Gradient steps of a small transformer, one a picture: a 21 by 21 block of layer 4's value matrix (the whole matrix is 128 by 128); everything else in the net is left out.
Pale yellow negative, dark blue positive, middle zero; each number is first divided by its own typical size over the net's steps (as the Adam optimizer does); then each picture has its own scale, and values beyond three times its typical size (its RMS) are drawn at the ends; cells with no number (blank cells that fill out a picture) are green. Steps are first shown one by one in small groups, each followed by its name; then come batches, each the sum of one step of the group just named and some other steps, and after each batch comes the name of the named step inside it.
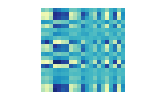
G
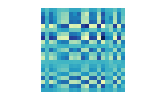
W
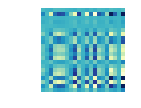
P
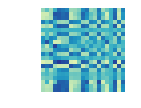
G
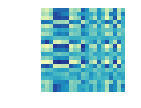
G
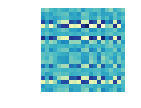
W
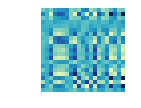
P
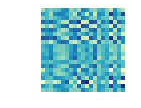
P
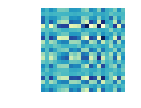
W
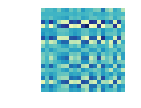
W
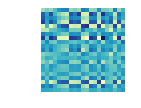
W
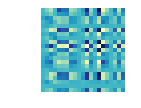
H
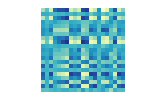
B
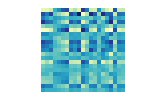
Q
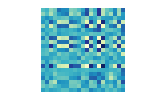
H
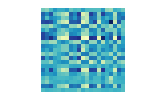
Q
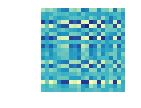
Q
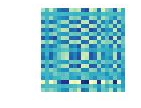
B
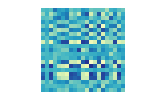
B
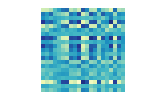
Q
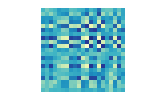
H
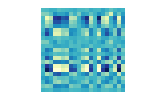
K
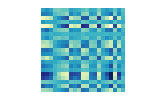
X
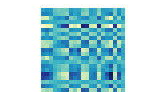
X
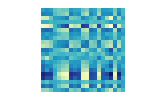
X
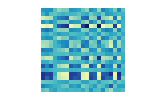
X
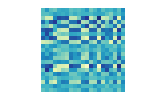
K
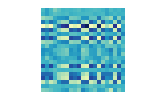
X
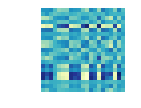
X
